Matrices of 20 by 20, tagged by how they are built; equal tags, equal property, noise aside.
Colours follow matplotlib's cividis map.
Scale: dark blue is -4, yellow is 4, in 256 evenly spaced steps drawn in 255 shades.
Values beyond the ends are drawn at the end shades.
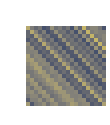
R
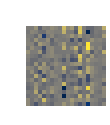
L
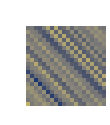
R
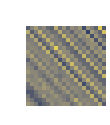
R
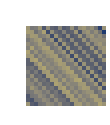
R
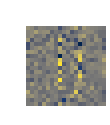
L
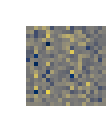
L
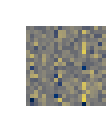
L
